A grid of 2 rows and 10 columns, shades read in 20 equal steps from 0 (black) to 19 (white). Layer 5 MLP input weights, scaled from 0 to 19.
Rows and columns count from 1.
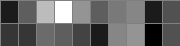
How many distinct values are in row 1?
8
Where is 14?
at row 1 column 3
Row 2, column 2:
4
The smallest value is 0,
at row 2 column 9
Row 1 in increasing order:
2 2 6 7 7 9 10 11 14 19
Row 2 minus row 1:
2 -3 -6 -12 -6 -5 1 1 -2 0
